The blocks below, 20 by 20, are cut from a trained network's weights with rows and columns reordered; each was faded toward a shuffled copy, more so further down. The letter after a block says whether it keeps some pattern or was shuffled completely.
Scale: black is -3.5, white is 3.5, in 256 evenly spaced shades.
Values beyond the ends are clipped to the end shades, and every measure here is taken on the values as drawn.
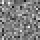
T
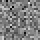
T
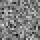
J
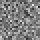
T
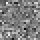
J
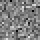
J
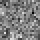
J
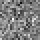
J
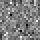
J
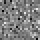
J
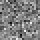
J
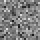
J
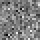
J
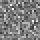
J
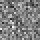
J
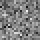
T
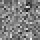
T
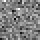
J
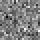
T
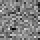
T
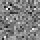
J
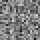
T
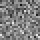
J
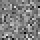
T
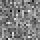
T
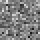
J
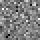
J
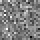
J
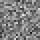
J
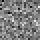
J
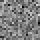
J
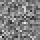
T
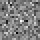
T
